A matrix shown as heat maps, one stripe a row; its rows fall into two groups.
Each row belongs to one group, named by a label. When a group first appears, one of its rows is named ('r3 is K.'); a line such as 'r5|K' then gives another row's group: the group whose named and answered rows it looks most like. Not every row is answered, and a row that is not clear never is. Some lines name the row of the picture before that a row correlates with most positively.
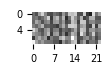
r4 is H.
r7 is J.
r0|J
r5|H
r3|J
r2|H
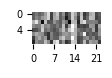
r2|H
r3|J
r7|H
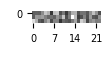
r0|H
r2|H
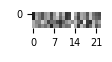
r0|H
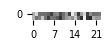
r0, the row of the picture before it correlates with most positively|3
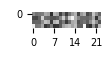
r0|H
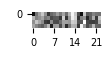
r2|J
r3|H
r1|J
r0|J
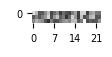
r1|H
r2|J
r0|H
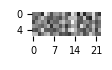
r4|J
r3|H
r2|J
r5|H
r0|H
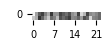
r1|H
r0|H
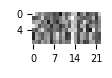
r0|J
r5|H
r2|J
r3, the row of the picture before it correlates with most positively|0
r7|H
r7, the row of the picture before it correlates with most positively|1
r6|H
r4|J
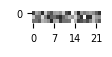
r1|J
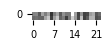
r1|H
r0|H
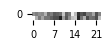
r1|J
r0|J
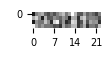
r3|J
